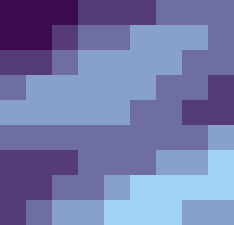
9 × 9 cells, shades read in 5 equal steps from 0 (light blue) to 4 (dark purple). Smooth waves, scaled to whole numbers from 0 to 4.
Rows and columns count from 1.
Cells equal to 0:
8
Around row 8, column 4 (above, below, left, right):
2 1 2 1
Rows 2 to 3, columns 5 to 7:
2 1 1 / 1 1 1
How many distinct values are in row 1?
3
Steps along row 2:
same down down same down same same up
